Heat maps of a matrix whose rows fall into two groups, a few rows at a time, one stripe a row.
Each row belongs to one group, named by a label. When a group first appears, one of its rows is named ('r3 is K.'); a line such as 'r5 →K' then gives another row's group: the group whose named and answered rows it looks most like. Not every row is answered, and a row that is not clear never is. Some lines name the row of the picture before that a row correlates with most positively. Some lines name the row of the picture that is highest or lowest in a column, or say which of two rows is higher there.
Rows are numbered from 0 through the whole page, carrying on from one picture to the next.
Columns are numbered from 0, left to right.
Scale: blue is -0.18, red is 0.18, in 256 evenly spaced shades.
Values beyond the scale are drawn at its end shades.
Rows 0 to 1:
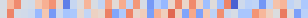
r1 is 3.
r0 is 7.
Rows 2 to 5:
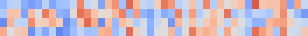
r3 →7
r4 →7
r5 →3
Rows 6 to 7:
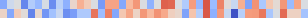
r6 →3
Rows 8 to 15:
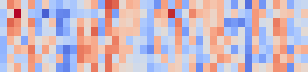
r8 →7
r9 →3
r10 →7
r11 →7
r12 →7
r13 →7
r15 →7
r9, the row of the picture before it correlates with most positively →7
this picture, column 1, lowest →13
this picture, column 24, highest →9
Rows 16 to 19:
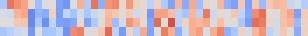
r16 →7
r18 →3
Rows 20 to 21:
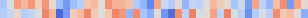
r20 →7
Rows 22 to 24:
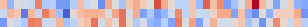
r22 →3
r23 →7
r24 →7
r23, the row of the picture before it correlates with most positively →21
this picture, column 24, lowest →24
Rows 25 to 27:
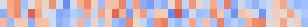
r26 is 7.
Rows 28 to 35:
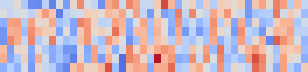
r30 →7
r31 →7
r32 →7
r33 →3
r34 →3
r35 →3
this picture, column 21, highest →33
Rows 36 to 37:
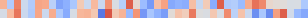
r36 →3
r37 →7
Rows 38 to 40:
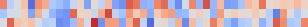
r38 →3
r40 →7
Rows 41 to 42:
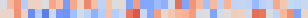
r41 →7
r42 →3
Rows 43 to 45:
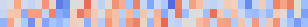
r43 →7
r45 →3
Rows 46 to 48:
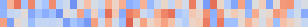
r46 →7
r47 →3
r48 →3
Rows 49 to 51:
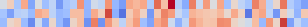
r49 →3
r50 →3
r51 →3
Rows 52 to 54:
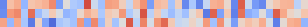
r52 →7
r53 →7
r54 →3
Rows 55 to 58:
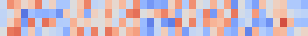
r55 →7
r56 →3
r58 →7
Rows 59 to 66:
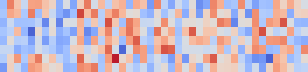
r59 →7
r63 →3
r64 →3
